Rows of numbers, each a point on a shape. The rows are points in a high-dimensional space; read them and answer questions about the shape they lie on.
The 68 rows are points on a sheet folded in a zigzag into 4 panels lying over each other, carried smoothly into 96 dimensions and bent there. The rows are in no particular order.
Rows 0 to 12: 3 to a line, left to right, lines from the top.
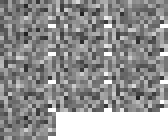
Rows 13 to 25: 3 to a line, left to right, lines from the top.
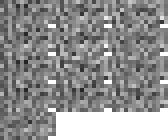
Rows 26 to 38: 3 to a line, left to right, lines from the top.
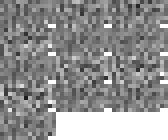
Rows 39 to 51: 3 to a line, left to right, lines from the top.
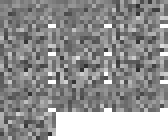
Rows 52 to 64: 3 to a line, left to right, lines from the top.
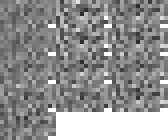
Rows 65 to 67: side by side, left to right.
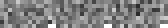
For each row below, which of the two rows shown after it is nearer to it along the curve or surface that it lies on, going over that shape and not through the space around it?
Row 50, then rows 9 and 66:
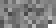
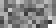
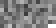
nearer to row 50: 9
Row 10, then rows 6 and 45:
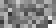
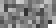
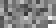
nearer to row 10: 6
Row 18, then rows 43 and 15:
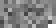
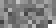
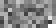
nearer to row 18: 15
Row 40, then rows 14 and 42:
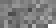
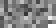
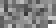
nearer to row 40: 42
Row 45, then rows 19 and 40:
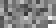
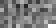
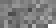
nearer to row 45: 19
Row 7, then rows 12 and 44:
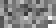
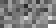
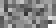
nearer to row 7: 12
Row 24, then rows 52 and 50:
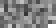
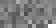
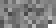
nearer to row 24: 50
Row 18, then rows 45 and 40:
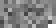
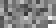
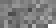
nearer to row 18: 40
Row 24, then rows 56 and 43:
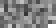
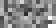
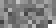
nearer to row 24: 56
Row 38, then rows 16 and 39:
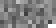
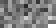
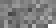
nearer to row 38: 39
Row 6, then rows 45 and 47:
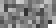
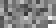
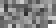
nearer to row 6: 47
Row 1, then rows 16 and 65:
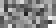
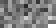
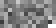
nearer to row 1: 16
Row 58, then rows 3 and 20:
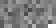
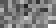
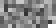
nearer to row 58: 20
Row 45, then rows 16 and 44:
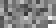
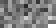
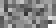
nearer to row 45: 16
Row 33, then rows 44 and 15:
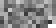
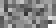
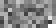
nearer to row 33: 15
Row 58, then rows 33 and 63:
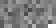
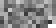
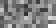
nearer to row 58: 33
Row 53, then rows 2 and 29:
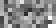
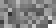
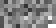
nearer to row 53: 29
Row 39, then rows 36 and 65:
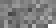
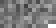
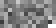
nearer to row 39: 65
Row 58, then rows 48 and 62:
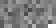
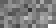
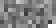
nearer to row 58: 48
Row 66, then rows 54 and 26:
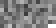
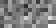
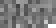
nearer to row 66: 54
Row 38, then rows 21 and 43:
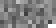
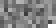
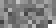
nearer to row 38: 43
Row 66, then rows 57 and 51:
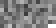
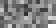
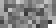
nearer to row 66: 57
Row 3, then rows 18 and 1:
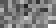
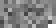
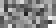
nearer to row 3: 1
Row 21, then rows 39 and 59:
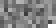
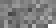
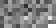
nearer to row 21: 39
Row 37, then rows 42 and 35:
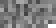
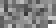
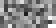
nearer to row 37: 42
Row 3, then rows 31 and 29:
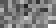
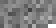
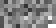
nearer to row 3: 29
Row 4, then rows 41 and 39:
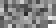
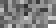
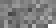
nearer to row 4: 41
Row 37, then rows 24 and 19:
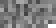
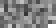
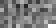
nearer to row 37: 19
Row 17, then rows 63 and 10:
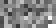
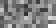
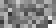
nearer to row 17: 63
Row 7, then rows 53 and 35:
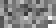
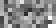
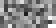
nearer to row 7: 53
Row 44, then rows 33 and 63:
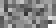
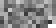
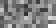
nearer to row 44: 63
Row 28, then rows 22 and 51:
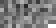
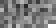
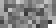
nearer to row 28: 22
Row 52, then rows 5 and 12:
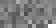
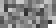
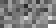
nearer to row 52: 5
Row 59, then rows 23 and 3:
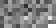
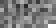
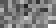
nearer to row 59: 3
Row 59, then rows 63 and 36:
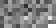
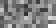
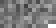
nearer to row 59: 63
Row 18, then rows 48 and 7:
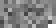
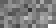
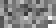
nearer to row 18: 48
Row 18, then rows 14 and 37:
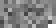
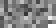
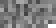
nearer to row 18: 37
